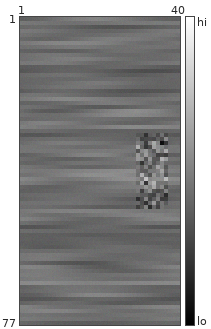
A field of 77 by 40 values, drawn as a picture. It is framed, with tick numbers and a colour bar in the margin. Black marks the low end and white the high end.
Slope: none. Grain: streaks across. Histogram: heavy tails on both sides. Odd patch: rougher, in the middle right. Roughest part: middle right.
